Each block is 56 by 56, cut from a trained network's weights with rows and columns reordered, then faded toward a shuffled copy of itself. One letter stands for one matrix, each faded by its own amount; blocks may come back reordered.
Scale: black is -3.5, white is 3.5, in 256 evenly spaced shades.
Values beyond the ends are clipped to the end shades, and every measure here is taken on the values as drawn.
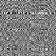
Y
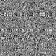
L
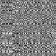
Y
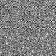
L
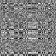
Y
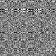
Y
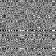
Y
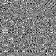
L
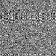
L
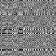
Y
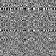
Y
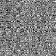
L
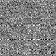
L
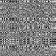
Y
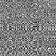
Y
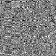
L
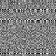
Y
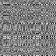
Y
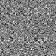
L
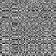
Y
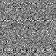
L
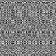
Y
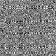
L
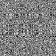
L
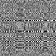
Y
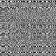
Y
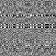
Y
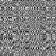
Y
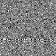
L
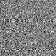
L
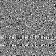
L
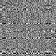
Y
